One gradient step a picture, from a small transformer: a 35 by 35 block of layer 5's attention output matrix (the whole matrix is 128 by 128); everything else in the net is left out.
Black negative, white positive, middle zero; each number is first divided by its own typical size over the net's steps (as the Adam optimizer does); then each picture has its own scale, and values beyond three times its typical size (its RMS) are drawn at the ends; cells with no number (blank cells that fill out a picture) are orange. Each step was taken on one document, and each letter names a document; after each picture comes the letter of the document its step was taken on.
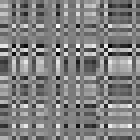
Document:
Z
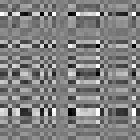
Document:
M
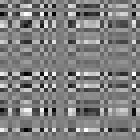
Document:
M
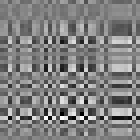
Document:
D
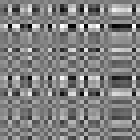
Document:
D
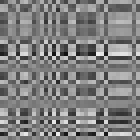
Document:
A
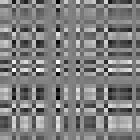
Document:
Z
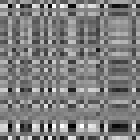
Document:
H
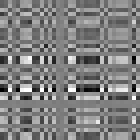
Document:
M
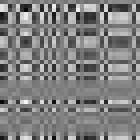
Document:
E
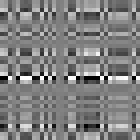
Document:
E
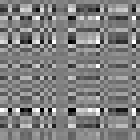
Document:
M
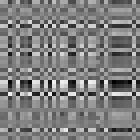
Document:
D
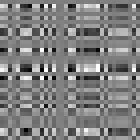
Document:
E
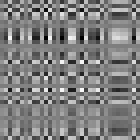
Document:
H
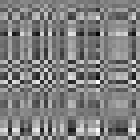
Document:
H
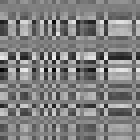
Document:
A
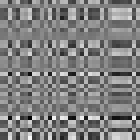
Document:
D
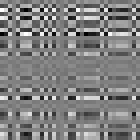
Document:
A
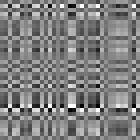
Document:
H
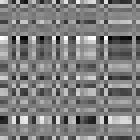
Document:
Z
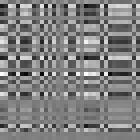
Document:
A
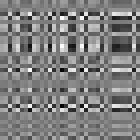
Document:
D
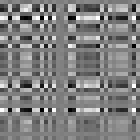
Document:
M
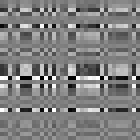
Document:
M
